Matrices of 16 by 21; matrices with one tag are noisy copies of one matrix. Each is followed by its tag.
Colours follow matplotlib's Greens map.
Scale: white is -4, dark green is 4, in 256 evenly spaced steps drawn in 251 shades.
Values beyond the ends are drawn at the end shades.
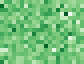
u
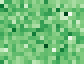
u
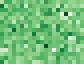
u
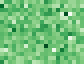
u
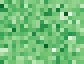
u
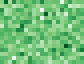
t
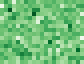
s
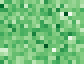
u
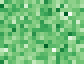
u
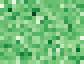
s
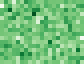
s
